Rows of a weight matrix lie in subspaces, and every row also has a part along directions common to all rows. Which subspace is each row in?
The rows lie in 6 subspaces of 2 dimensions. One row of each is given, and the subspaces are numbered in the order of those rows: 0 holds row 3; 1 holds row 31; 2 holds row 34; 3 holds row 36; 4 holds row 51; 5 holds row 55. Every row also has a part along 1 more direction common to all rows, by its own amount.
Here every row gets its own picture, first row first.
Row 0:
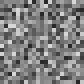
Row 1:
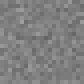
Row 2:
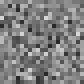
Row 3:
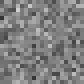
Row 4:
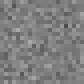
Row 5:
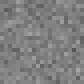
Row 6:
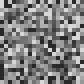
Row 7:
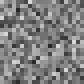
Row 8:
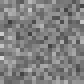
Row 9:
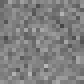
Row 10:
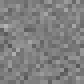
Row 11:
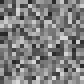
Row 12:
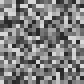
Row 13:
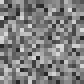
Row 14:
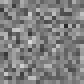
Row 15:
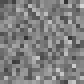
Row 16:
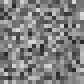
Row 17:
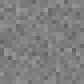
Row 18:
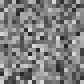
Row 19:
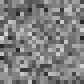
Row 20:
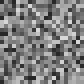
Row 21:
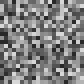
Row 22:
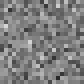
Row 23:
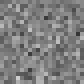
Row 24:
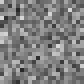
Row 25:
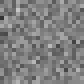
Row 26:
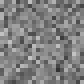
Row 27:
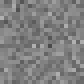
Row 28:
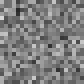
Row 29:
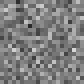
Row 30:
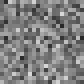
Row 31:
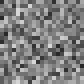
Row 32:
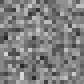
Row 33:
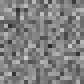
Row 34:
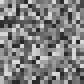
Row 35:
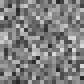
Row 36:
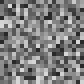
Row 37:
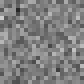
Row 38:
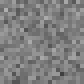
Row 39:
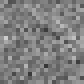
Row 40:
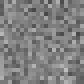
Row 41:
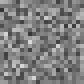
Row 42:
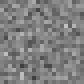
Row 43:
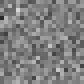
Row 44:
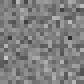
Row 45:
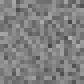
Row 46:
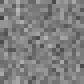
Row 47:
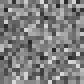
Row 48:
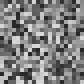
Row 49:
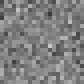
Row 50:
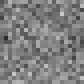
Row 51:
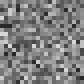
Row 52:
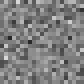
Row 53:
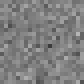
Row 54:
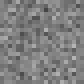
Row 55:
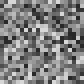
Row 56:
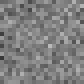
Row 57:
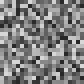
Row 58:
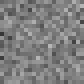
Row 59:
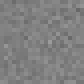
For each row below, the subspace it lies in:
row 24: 1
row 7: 2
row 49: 4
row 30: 5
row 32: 0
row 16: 0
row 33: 3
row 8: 1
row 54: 0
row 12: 1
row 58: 1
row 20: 5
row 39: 5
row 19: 1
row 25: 4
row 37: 5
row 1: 1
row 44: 2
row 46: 2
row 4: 0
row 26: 3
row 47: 4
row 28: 3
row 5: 1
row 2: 3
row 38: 4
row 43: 5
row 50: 5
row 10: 4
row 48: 3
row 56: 1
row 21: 4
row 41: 0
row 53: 3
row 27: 0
